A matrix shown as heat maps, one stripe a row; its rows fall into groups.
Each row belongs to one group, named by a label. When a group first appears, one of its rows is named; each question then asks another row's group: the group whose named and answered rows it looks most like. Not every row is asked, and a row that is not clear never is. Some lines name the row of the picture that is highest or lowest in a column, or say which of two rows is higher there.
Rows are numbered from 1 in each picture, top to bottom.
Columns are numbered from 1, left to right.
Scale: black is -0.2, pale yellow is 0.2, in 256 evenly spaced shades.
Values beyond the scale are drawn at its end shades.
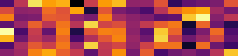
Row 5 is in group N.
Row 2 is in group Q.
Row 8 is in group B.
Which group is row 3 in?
Q
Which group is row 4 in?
N
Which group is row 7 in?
N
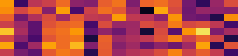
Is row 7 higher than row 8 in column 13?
No
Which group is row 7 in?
Q
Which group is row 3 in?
B
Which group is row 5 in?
Q
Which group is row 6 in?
Q
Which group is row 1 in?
B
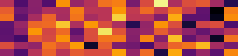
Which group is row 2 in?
B
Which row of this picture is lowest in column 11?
7
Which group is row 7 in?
Q
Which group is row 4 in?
N
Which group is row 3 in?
B
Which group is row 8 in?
B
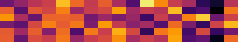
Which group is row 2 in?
B
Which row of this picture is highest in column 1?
3
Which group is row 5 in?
N
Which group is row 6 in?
B
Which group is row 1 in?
B
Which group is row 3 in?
Q
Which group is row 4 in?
B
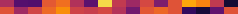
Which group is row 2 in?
B
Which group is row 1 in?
Q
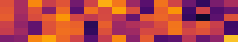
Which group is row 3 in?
B
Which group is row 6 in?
B
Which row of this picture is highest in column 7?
2
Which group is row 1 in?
N
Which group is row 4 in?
Q
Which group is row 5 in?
Q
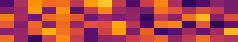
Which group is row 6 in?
Q
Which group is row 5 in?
B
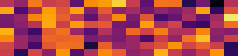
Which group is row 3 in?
B
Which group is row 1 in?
N
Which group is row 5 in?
Q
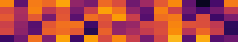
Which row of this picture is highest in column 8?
2
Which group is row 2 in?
N
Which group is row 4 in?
Q
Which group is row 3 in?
N
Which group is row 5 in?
Q
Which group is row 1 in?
B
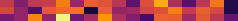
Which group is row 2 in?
Q
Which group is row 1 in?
N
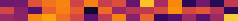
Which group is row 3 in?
B
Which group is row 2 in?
Q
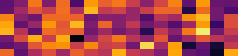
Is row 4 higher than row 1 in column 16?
No
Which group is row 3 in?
Q
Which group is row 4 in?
Q
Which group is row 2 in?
N
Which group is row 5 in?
Q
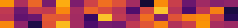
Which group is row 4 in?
Q
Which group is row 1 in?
N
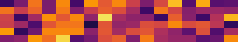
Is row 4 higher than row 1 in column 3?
No
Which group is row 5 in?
Q
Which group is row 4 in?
Q
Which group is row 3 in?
B
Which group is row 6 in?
B
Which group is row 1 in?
N
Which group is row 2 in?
N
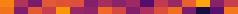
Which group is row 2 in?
B
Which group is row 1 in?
Q
